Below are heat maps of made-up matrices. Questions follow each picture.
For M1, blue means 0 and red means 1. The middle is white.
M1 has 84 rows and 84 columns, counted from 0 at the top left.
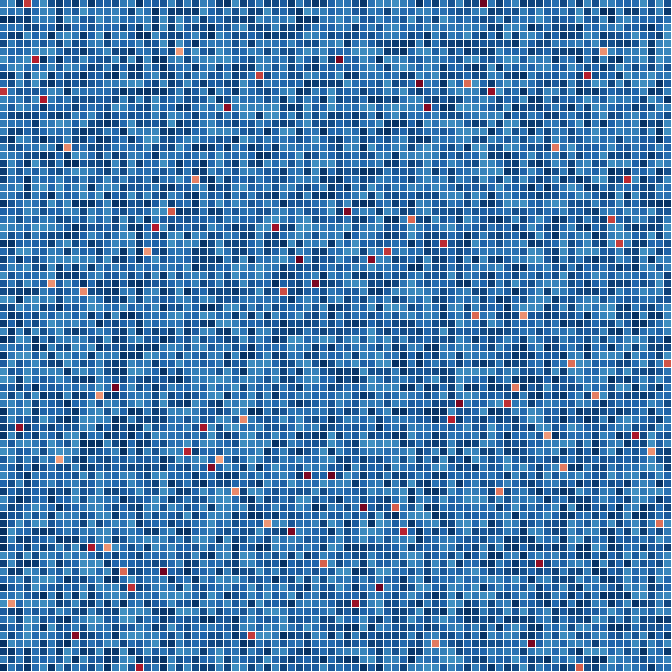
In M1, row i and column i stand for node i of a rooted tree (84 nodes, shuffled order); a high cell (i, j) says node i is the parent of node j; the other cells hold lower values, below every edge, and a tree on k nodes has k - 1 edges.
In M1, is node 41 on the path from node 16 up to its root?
no
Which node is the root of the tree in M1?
80
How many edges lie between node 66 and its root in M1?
1
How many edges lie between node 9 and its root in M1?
3
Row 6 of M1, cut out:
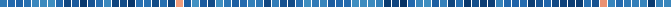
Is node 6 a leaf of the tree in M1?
no
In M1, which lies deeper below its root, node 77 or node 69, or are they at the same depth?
node 77
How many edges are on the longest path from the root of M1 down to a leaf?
6
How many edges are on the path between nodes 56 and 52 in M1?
1
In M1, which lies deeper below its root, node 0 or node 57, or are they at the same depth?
node 0
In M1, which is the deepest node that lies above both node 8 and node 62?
54
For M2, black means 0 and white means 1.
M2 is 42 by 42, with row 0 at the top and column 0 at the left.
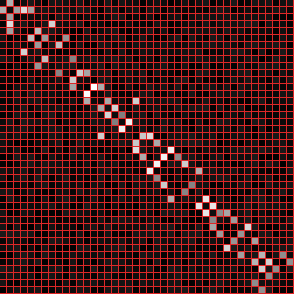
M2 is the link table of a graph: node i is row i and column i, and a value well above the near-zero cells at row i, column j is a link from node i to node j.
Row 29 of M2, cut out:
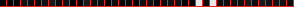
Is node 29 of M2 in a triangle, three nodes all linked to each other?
no
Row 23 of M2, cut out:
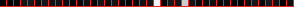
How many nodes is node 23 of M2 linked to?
2
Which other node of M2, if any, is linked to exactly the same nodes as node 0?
node 2
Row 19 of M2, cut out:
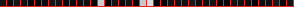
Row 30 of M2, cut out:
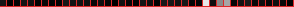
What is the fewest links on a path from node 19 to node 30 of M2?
5
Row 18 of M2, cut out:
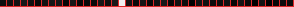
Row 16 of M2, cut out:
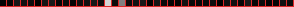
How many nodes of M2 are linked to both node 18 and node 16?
1
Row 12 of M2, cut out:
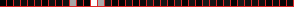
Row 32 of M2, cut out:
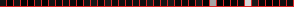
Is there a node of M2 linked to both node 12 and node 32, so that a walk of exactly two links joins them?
no
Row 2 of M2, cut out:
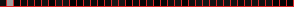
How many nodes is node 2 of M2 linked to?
1
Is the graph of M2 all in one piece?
yes
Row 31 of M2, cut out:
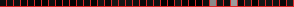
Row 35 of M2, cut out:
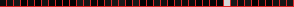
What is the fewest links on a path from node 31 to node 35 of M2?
3
